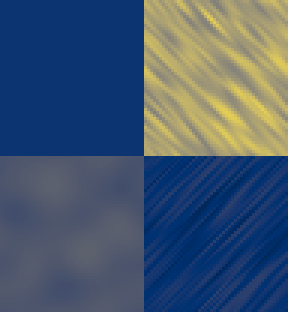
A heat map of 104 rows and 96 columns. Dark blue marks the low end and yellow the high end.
The table splits into 2 rows of 2 panels. Panel 1,1: very low, flat. Panel 1,2: high, slanting down to the right. Panel 2,1: low, smooth, faint in contrast. Panel 2,2: very low, slanting up to the right, faint in contrast.
